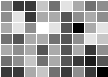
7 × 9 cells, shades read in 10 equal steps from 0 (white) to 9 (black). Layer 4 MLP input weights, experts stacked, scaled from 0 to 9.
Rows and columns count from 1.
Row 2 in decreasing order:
7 6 4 4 4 3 3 3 1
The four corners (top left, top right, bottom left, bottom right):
4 4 7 9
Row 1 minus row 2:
0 6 0 -1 2 -5 -1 2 0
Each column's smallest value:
3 1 2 0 1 1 3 1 1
